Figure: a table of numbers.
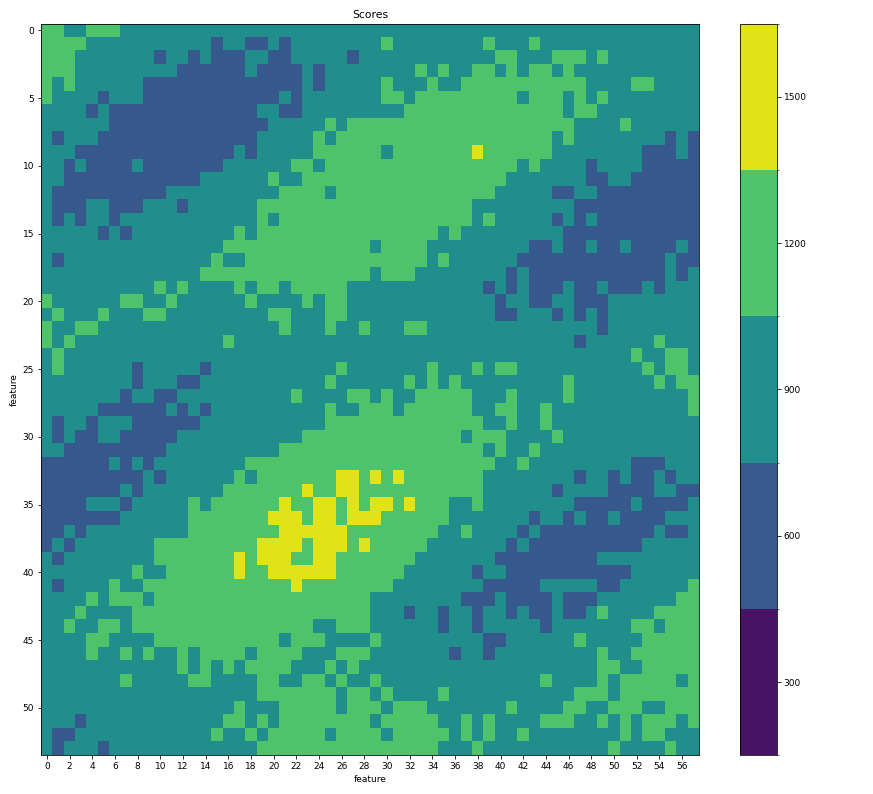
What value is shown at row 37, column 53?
600
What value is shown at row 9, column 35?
1200
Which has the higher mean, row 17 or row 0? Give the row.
0
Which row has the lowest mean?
12
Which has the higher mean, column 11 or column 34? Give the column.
34
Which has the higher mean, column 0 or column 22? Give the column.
22
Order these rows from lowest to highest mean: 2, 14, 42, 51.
2, 14, 42, 51
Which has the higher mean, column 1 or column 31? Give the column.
31
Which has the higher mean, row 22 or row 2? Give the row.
22
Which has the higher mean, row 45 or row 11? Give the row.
45
